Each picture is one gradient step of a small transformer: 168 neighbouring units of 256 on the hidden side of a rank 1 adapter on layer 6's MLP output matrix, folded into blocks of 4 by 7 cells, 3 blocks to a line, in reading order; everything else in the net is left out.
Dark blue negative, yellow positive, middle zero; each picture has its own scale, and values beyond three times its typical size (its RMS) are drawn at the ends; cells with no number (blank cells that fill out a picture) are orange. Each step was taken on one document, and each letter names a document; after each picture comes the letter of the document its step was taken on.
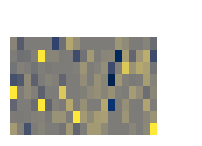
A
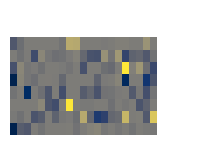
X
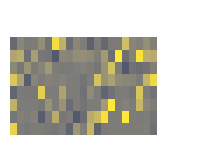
A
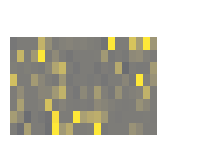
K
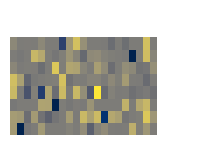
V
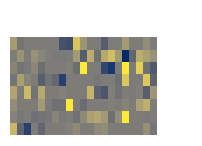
X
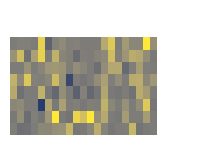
K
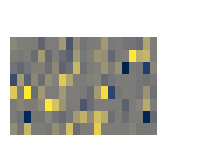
V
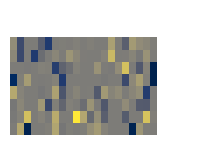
K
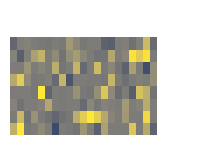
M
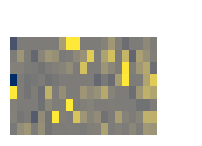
X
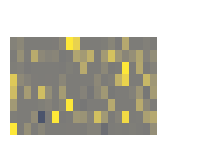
X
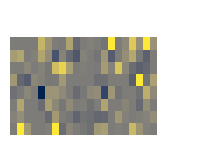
K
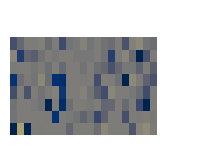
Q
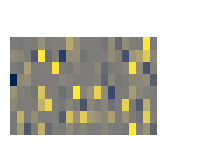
M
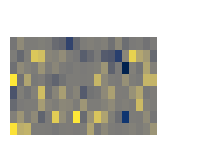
A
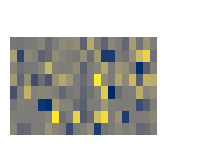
Q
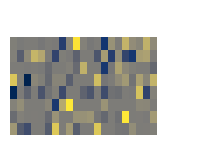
Q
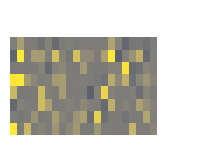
A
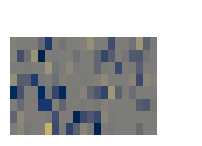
K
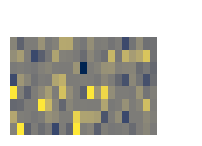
Q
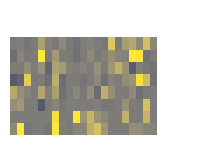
K
